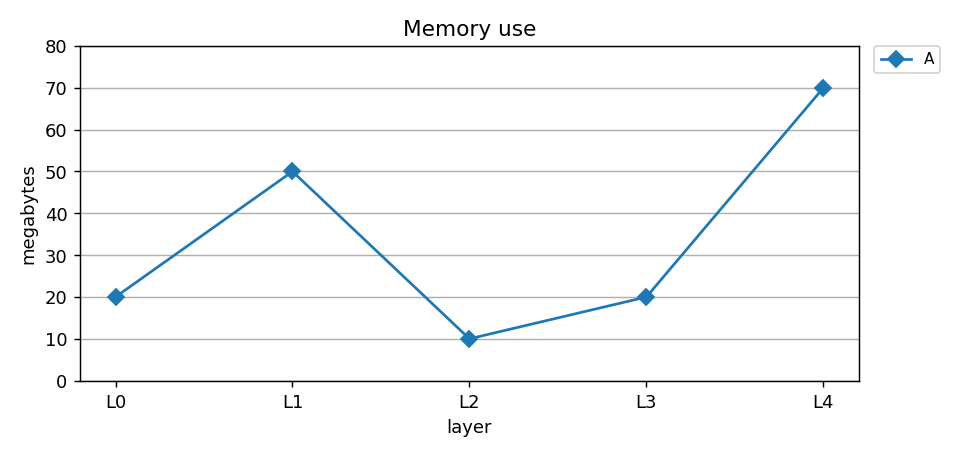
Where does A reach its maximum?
L4
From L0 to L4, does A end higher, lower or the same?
higher
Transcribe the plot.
Title: Memory use
x-axis: layer, ticks L0 L1 L2 L3 L4
y-axis: megabytes, ticks 0 10 20 30 40 50 60 70 80
Legend: A
Values:
A: 20 50 10 20 70
